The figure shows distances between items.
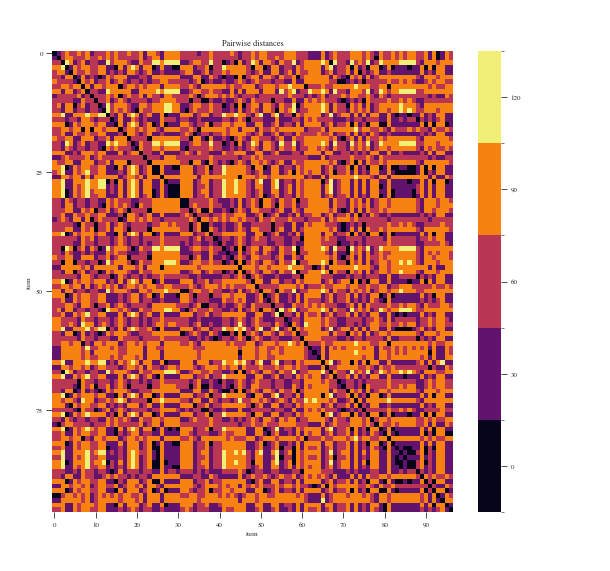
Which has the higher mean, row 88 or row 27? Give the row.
27
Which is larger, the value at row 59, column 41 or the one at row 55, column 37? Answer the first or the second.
the second
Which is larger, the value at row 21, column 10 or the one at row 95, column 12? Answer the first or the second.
the second
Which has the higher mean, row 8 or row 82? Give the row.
8
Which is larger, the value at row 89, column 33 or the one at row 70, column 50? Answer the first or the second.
the second
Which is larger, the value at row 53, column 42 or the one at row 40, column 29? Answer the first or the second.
the second
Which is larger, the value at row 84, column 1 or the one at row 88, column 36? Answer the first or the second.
the first
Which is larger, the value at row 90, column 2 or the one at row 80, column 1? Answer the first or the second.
the first
